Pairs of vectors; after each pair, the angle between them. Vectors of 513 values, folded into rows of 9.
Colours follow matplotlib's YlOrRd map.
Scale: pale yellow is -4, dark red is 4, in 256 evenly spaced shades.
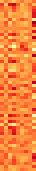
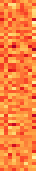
nearly opposite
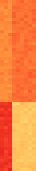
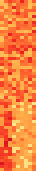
partly aligned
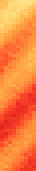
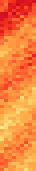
nearly opposite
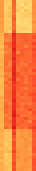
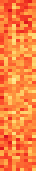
partly opposed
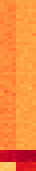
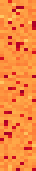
orthogonal
